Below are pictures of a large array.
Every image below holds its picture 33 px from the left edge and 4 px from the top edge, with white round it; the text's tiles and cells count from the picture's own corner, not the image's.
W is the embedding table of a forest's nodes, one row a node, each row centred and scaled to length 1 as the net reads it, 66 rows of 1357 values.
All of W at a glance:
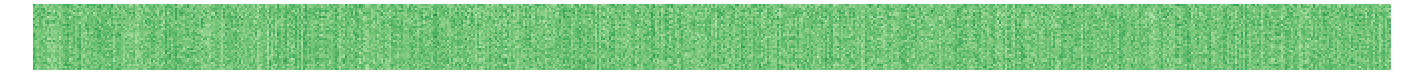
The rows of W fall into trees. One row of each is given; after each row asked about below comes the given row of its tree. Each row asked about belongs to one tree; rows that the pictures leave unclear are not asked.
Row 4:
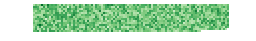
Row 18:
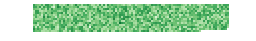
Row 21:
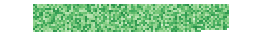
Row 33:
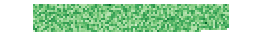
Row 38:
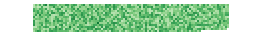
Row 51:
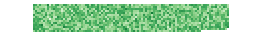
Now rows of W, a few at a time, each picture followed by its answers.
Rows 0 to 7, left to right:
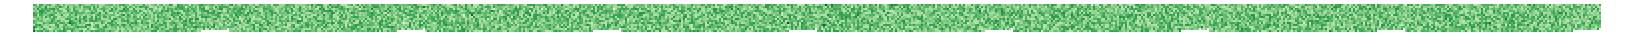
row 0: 21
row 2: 33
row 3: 21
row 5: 38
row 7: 38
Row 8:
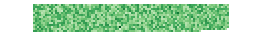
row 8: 4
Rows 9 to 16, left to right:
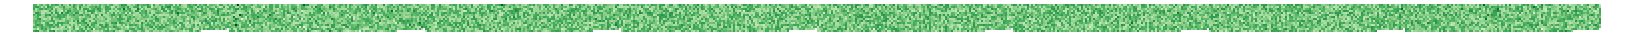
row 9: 4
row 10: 4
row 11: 33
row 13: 38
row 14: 51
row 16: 18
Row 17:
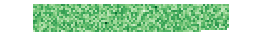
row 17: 33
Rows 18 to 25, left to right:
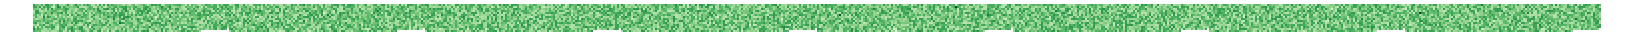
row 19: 33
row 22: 18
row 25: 33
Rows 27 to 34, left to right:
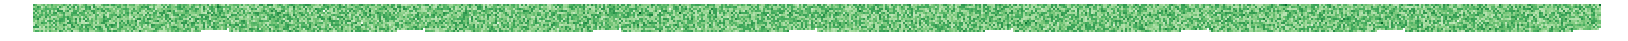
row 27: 21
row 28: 38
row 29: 21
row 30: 21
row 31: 21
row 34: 38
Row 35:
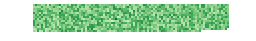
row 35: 38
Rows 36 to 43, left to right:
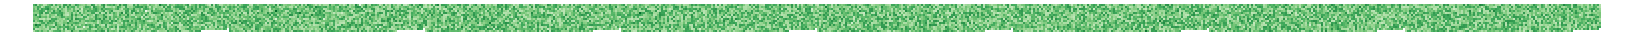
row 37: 18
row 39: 21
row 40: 38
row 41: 21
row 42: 38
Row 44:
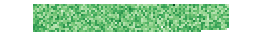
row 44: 51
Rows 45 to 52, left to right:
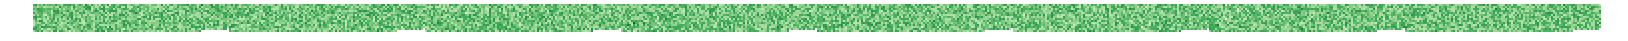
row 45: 21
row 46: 21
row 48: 38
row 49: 4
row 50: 21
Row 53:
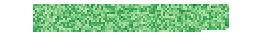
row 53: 51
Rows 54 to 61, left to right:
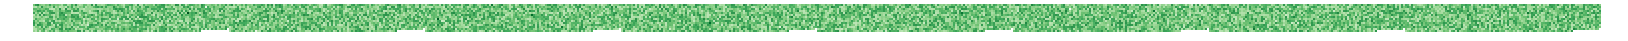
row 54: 38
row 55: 38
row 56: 38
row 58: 4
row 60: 21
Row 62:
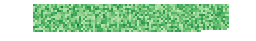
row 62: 21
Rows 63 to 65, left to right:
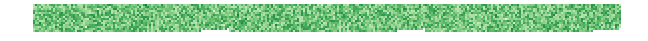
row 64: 38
